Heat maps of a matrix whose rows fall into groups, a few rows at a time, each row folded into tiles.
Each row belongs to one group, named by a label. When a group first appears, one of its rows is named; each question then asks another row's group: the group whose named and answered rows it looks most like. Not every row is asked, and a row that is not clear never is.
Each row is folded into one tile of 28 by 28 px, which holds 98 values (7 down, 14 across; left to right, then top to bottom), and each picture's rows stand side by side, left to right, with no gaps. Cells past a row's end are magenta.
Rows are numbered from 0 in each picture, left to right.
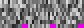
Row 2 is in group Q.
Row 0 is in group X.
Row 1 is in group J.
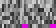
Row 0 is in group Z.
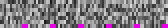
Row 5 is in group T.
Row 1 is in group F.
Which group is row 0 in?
F
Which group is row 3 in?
Z
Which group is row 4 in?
X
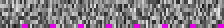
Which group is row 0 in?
X
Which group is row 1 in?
Z
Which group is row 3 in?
J
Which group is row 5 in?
J
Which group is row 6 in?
J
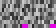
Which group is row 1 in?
F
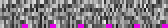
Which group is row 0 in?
T
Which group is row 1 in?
T
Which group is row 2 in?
T
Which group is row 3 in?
X
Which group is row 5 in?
T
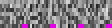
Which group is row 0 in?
X
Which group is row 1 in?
Z
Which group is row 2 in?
Q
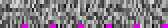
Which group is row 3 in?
Z
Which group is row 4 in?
X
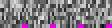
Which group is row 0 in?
X
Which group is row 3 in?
T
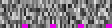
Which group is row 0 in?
J
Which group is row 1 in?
X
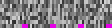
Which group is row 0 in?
J
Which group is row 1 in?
Z
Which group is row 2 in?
F
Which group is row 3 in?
J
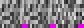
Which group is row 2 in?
J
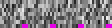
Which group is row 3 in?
J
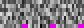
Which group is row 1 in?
Q
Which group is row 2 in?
F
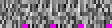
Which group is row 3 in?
J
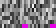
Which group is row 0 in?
Z
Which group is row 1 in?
T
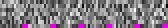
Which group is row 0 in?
X
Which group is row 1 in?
F
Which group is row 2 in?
Q
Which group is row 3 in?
Q
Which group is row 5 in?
Q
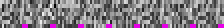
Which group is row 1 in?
Q
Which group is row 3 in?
F
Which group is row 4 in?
T
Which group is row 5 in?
Z
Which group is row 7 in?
Z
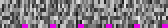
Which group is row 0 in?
Z
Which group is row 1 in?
F
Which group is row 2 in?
J
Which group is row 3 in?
X
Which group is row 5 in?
J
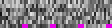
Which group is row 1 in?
X
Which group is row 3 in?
J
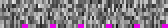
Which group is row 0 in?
T
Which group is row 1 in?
X
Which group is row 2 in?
F
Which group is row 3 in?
F
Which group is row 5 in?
T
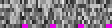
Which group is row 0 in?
X
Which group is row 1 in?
X
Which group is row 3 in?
F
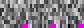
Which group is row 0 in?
X
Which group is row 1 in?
T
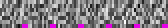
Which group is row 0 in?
Z
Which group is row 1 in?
T
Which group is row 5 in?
Q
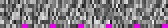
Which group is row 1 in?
J
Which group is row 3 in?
F
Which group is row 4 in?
T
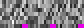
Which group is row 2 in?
Q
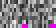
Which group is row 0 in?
F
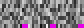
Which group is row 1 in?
Q
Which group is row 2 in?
Z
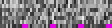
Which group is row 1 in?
J
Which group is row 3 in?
X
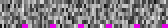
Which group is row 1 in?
T
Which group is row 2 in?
F
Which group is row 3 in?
F
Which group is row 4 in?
F
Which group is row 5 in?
J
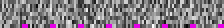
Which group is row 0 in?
J
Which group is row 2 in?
F
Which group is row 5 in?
J
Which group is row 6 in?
T
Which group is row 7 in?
F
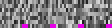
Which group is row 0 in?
J
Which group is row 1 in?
Z
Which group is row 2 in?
F
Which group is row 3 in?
X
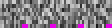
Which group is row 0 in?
T
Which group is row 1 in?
Q
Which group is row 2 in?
X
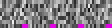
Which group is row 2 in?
Z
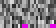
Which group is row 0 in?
Q
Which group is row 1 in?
F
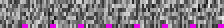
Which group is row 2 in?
J
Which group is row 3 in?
Z
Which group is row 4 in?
X
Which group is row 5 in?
T
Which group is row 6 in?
T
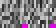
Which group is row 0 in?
Z
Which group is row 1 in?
J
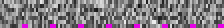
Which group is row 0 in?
X
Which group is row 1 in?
T
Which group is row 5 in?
F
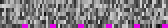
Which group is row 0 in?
X
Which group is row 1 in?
J
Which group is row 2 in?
Z
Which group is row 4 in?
F
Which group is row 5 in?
T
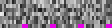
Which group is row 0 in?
F
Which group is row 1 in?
X
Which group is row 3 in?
F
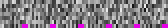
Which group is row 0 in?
T
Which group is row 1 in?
F
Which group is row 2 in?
J
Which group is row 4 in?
F
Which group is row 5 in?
T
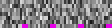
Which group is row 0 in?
J
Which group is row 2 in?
F
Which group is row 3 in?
X
